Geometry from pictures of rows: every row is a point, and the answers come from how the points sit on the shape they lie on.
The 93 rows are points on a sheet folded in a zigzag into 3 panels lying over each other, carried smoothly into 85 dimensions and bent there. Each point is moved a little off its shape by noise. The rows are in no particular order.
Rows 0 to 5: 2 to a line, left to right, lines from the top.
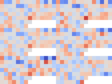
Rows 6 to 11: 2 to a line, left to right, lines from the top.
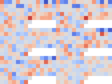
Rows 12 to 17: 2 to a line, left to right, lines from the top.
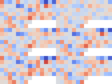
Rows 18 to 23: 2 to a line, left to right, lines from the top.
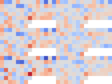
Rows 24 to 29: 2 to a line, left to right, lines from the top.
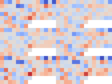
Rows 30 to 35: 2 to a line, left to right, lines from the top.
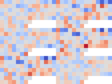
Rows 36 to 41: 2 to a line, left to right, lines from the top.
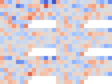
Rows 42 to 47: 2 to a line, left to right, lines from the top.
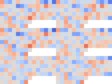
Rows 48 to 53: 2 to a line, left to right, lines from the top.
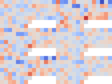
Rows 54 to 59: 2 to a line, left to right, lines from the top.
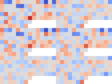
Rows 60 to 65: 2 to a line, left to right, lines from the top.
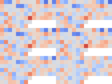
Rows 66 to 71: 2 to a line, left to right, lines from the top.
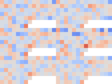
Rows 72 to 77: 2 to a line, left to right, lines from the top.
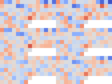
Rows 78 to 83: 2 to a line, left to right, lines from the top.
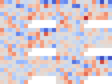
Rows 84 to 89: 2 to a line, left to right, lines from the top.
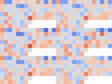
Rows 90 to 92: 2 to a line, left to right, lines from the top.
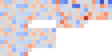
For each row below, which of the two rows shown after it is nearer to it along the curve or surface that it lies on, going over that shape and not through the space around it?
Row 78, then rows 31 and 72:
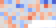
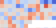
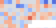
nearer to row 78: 72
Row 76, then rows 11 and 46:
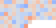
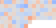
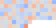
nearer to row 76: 46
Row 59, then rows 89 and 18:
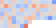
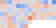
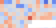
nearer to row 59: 89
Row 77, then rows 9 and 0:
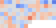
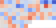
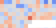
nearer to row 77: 9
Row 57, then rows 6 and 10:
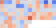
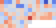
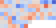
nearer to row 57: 6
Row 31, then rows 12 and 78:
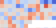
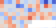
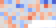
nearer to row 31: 12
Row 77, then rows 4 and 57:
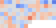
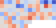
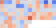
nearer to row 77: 4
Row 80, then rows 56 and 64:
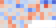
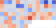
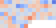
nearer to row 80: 56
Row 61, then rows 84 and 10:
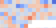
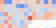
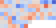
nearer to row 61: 10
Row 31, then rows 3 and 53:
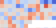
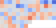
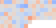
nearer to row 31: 3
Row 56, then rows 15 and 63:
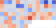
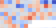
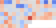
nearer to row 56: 63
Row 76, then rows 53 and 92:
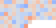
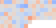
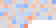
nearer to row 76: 92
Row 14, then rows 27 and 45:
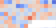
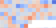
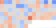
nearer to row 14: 27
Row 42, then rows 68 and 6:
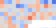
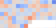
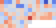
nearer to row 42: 6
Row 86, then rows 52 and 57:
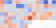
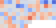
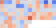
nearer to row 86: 52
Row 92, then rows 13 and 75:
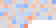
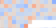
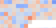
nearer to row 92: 75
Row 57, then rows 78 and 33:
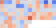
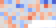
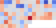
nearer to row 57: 33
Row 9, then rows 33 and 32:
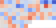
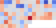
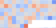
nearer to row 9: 33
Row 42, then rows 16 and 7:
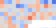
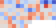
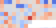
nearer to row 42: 16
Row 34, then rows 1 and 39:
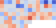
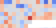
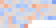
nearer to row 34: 1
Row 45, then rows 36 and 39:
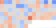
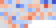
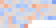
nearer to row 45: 39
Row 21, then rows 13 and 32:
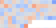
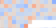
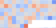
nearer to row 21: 13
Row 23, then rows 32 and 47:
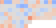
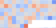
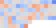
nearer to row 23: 47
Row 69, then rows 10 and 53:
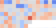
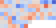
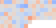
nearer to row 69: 53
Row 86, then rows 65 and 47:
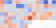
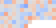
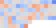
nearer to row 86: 47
